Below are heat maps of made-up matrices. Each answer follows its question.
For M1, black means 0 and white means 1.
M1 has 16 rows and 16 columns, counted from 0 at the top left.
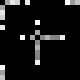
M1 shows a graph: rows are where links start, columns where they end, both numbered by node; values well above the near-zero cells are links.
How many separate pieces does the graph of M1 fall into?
2
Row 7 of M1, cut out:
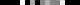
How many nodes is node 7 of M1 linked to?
7
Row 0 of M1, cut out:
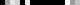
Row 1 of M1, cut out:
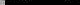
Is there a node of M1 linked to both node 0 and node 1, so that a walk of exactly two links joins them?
no
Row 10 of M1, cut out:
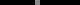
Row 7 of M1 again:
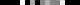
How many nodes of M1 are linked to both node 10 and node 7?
0
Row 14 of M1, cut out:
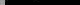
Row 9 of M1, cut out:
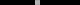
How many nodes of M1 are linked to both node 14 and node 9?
0
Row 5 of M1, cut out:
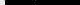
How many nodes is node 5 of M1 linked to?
1
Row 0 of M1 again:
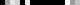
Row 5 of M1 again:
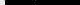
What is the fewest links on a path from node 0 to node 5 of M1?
1
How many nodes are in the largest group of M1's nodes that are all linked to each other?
2
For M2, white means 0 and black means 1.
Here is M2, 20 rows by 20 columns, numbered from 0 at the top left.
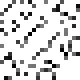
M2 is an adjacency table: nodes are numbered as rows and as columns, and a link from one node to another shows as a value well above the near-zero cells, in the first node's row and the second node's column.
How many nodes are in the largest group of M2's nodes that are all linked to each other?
4
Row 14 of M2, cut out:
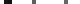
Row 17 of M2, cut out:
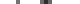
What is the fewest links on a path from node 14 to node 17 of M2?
5
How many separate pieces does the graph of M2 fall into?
1
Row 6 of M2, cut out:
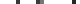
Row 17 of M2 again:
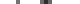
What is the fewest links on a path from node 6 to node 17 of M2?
2
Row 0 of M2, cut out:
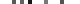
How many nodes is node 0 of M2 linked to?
5
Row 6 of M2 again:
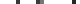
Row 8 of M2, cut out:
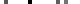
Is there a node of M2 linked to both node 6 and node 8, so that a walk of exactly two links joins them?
no
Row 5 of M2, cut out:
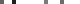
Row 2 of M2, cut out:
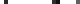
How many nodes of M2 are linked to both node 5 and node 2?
0
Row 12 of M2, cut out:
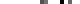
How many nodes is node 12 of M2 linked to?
4
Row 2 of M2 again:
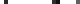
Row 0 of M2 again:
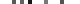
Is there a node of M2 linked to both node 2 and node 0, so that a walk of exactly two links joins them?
no
